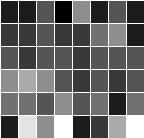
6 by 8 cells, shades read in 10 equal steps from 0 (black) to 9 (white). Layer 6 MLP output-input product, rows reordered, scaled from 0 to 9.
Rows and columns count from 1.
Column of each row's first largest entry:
5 7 1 2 4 4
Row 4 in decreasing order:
6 5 5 3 3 3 2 2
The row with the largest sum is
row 6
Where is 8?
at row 6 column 2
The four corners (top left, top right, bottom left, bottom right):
1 1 1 9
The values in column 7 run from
1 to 6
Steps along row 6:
up down up down up up up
